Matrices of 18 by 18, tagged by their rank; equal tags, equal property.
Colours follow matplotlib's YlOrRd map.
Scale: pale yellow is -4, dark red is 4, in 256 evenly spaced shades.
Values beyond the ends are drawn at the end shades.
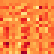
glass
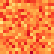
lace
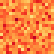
lace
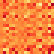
glass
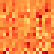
glass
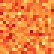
lace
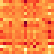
glass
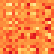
glass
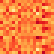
glass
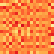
glass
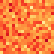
lace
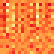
glass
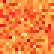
lace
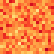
lace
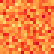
lace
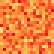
lace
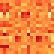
glass
